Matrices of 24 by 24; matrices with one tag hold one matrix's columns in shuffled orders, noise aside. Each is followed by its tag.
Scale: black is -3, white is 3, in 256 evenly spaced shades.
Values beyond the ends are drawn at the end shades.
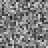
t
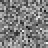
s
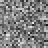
s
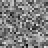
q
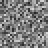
q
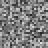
s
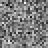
s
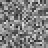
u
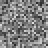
s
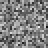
u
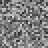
s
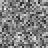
q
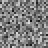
q
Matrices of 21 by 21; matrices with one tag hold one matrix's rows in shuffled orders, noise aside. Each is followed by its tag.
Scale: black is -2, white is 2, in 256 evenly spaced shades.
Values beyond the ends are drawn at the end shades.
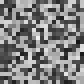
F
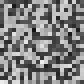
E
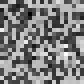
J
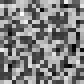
F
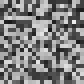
E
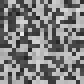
J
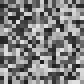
J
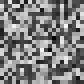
E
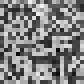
E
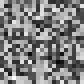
E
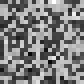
J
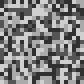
E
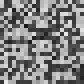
E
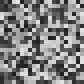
F
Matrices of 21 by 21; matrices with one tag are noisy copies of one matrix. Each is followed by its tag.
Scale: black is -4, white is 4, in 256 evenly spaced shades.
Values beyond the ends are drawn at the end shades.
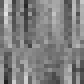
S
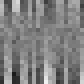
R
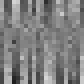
R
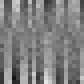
R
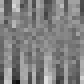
R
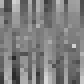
R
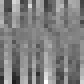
R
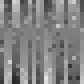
R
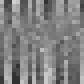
R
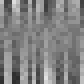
R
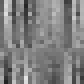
S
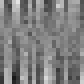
R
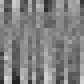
R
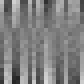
R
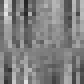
S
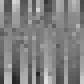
R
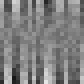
R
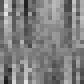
S
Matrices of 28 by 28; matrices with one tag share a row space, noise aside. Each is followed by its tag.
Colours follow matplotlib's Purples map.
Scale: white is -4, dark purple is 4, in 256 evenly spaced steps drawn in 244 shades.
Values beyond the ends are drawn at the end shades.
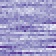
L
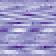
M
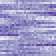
L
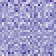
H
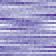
L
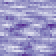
M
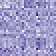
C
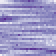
L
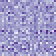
H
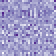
H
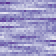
L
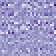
H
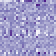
C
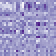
C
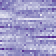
L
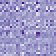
C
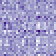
C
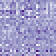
C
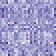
H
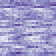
M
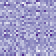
C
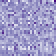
H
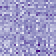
C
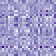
H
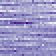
L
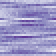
L
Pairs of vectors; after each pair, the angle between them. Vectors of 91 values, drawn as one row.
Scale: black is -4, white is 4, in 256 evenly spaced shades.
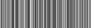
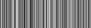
nearly opposite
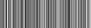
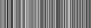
nearly opposite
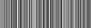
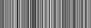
nearly opposite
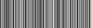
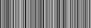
nearly parallel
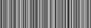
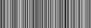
partly aligned
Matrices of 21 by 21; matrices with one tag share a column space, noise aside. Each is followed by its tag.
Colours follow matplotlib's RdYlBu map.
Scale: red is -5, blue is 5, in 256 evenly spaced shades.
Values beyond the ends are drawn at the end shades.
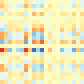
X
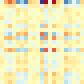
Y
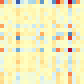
Y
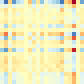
Y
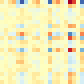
Y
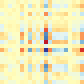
X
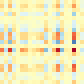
X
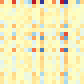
Y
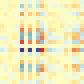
X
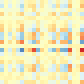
X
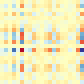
X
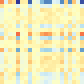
Y
